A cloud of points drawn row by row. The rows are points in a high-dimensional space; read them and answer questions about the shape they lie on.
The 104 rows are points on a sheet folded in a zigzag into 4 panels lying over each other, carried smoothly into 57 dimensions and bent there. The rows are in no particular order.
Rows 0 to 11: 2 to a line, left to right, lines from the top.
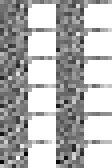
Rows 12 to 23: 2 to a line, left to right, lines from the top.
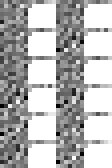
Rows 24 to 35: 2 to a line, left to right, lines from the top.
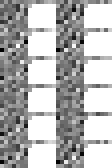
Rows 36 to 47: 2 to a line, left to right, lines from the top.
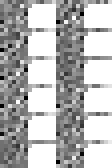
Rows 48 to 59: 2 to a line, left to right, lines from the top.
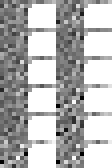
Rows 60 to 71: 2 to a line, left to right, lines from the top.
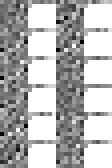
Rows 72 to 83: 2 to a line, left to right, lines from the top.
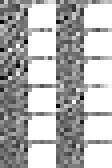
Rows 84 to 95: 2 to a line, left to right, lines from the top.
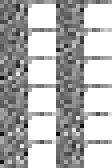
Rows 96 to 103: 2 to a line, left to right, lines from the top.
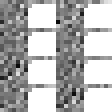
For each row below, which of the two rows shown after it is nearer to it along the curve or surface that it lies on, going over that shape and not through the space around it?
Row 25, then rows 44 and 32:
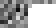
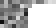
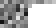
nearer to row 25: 32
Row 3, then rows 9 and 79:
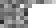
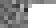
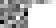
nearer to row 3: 79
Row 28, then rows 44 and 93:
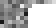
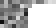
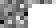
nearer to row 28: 93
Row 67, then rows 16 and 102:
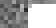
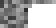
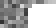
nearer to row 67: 16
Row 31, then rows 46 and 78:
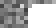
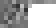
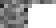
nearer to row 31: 78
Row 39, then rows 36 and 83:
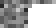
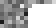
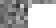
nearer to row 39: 83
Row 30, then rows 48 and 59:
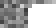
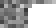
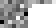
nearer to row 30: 48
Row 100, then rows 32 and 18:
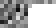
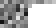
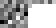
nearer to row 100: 18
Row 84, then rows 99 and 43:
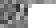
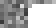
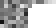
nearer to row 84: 99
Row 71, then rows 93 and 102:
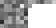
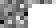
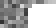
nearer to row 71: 93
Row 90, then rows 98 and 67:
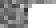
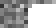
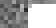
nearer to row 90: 98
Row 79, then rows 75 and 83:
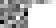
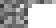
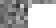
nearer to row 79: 75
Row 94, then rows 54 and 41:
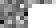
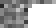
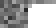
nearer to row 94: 54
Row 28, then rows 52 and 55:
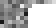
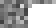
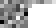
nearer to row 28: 55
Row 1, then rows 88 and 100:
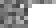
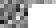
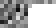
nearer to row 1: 88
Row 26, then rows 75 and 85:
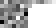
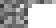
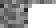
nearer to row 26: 75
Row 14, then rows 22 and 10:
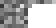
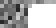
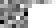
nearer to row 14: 10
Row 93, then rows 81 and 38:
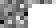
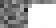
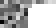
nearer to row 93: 38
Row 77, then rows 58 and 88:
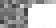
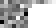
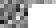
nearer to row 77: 58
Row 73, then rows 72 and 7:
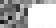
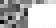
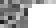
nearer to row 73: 72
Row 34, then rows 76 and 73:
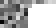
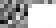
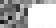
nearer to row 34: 73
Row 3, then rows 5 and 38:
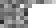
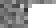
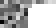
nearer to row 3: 5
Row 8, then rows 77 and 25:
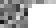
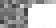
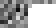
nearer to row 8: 25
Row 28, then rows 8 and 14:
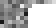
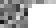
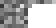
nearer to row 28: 14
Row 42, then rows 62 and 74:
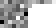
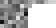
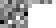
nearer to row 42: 74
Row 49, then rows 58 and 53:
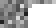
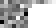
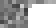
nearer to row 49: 58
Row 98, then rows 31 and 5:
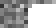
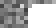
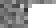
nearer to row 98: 31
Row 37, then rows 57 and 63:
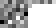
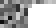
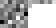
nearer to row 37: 63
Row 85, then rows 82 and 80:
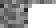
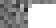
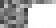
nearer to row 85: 80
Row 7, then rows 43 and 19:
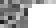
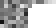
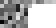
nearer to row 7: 19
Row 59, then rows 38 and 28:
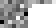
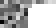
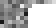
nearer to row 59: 28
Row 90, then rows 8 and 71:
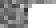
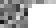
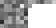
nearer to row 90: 8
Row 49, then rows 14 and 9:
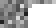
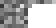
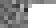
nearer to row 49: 14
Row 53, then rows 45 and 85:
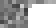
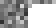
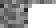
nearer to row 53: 85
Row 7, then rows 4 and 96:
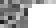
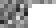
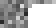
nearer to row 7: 4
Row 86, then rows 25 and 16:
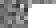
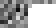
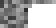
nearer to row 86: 16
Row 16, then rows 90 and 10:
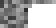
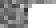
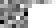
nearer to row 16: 90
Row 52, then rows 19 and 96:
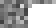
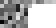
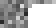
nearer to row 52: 96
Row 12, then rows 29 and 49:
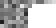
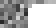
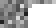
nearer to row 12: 49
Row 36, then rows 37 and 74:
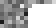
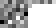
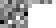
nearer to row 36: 74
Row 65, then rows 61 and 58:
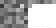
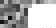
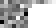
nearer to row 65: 58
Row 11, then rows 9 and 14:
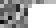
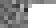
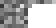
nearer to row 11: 9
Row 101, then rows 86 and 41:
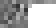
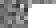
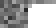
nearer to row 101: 41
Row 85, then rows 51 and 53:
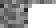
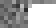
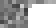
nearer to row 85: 53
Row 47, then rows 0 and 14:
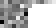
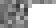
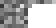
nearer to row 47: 14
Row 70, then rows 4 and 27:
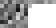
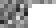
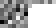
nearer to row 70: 27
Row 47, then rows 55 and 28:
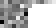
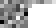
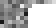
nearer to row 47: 28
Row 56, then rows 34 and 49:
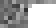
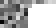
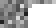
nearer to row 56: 34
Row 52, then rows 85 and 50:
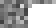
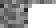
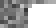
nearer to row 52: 85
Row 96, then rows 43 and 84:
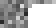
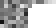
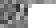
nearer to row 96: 43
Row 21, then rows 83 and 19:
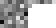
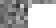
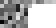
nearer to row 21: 83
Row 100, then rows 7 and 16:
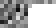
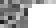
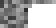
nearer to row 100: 7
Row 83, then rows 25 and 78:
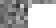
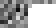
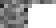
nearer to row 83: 78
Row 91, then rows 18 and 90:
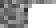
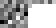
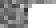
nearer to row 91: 90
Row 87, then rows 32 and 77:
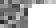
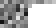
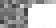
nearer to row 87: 32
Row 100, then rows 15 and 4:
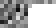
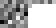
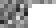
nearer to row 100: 15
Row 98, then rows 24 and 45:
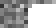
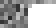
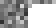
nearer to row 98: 45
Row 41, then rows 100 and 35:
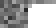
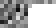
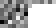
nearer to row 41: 100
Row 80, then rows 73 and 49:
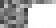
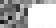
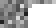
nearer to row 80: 49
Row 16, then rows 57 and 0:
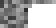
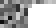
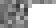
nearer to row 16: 0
